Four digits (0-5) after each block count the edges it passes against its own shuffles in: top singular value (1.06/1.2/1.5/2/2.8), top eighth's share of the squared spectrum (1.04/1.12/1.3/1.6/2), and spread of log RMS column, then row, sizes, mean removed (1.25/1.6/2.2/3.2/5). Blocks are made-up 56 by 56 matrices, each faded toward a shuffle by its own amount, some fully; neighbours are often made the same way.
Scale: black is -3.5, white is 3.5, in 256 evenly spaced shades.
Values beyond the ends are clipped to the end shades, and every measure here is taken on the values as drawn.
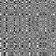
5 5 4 3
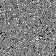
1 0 0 0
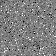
0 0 0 0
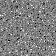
1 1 0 0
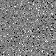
3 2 1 0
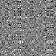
4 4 2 2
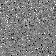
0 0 0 1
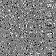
3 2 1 1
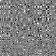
4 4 2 2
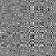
5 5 3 3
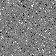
0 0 0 0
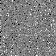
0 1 1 0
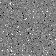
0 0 0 0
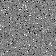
0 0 0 0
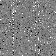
2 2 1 0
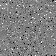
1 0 0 0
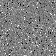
0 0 0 0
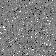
1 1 0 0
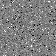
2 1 0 0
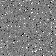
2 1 0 0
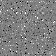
2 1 1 0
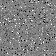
1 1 0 0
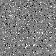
2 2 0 1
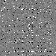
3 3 1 1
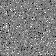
0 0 0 0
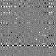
4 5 2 3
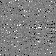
3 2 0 1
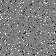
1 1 0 0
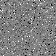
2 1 0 0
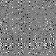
4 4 3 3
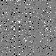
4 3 2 2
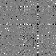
4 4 2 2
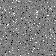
1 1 0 1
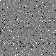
2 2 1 0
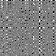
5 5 3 2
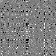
4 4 2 2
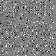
3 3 1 1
